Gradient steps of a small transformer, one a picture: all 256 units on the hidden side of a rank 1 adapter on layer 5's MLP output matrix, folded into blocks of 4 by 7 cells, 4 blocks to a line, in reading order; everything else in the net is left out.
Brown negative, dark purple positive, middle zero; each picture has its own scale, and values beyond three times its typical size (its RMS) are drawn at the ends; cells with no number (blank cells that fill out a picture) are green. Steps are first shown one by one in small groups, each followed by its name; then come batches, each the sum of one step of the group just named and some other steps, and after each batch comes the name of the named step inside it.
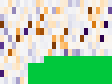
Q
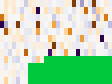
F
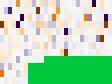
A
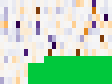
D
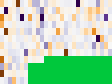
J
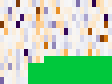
A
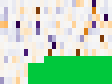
D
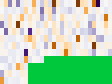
J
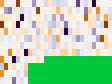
A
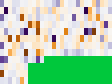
Q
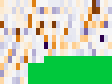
Q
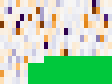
A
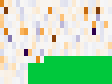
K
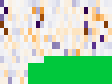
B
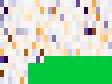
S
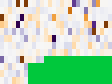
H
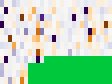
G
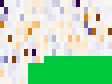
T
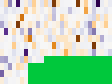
S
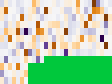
G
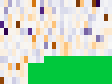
S
